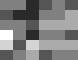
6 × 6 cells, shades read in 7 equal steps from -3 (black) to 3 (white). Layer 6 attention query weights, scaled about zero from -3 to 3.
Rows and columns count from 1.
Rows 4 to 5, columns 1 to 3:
3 0 -2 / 2 -1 2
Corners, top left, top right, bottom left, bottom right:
0 -1 -1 0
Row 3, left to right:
0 0 -1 1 1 1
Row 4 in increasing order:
-2 -1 0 0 0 3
